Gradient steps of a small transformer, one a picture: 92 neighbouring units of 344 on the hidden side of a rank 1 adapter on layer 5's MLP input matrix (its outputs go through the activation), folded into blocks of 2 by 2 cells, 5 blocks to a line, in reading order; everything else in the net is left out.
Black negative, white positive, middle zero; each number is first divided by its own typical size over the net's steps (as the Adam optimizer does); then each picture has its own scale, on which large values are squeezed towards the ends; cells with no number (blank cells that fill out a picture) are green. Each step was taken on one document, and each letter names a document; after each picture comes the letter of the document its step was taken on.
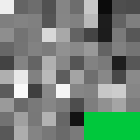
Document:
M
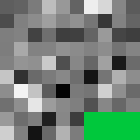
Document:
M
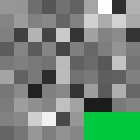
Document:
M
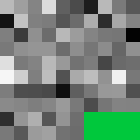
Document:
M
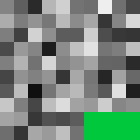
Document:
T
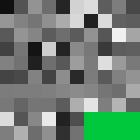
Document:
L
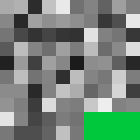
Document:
T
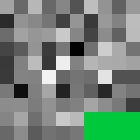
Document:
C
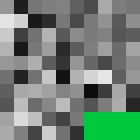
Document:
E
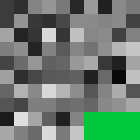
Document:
E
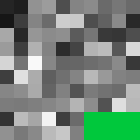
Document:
L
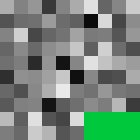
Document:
C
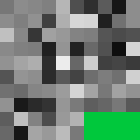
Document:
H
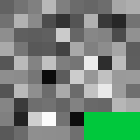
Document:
C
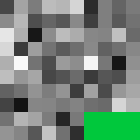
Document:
E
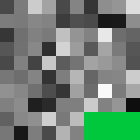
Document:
H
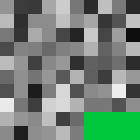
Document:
T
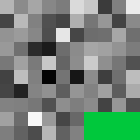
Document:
C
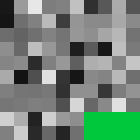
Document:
L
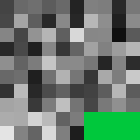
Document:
E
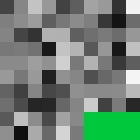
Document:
H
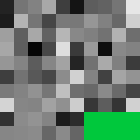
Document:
L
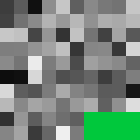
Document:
L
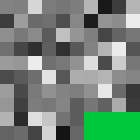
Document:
C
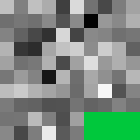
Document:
C
